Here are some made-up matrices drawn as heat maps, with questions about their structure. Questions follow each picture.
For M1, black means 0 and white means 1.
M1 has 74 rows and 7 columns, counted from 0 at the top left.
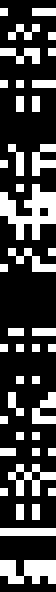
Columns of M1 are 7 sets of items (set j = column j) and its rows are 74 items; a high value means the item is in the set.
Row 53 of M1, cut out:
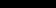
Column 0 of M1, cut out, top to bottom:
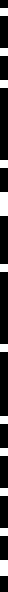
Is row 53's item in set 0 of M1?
no
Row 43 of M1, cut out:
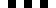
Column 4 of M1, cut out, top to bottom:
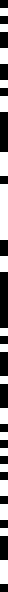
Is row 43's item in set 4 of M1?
yes
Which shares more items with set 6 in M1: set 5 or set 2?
set 5
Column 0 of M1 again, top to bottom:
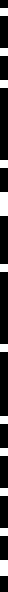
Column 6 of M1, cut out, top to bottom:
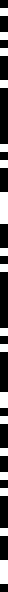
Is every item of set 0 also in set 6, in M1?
yes
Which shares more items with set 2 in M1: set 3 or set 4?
set 4
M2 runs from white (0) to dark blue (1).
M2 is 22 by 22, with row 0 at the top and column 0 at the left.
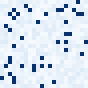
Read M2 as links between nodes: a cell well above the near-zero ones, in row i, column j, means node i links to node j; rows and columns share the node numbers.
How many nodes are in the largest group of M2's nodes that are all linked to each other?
2
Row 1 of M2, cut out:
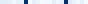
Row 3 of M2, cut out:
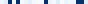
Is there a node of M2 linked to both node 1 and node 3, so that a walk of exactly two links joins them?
no
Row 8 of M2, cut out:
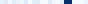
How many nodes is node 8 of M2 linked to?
2
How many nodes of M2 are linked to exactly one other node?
12
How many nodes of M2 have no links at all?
0
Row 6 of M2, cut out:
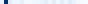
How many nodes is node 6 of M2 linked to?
1
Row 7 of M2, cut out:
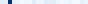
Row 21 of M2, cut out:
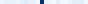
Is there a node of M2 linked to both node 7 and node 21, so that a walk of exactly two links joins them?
no
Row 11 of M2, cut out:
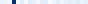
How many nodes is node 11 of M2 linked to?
1
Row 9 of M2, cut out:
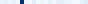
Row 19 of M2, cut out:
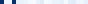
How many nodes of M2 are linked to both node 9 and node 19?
0
